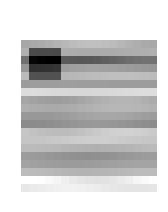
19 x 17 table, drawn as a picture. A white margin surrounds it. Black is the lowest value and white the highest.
Average level on the scale: 70%. Histogram: skewed, a long tail of low values. Roughest part: top left. Odd patch: lower, in the top left.
